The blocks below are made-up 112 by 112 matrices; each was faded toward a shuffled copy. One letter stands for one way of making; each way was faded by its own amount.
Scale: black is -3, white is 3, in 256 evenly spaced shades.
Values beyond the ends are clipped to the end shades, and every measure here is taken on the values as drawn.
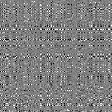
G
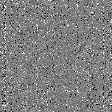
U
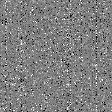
U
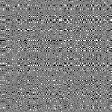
G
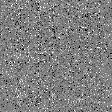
U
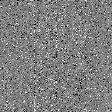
U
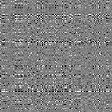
G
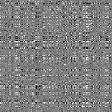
G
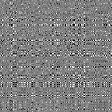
G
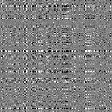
G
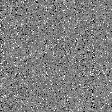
U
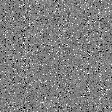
U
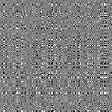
G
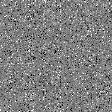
U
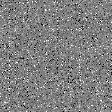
U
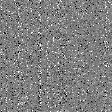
U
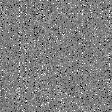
U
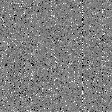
U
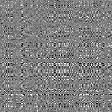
G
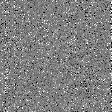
U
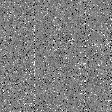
U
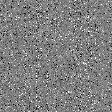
U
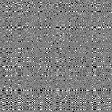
G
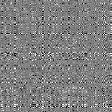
G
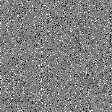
U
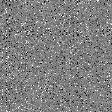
U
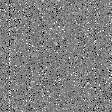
U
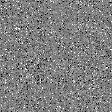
U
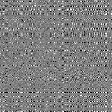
G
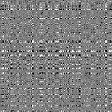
G
